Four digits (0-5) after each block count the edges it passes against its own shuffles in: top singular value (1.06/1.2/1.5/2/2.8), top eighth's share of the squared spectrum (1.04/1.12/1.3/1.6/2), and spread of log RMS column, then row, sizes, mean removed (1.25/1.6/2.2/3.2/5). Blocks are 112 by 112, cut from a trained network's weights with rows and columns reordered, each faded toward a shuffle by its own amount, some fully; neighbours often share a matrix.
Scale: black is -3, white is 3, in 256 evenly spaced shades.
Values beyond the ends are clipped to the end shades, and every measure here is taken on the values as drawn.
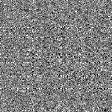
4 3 2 3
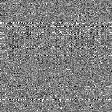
4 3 1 3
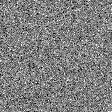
0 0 0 0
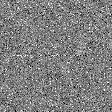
2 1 0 1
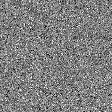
2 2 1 1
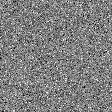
0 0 0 0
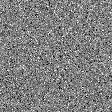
1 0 0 0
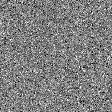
2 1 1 0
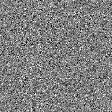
3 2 2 1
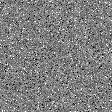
0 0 0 0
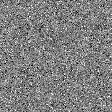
1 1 0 0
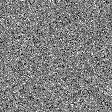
0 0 0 0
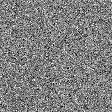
1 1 0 0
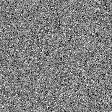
1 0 0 0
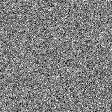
2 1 0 0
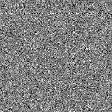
3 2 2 1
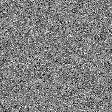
2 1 0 1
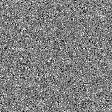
2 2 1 1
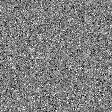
1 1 0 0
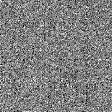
3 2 1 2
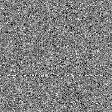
3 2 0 2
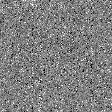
2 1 2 0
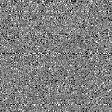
4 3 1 3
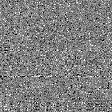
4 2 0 2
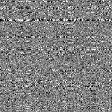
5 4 1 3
